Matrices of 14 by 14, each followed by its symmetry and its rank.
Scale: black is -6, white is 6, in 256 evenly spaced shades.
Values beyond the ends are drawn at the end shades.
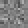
antisymmetric, rank two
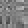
antisymmetric, rank two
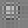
symmetric, rank one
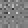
antisymmetric, rank two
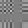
symmetric, rank one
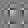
symmetric, rank one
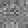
neither, rank three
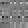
neither, rank two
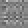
neither, rank two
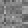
neither, rank two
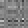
neither, rank two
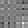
symmetric, rank one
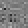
neither, rank three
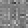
neither, rank three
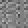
neither, rank three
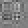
antisymmetric, rank two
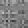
neither, rank three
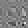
antisymmetric, rank two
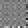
antisymmetric, rank two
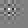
symmetric, rank one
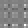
symmetric, rank one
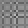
symmetric, rank one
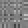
antisymmetric, rank two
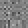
neither, rank three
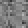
neither, rank three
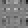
neither, rank two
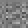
neither, rank two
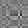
neither, rank two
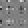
antisymmetric, rank two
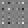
symmetric, rank one
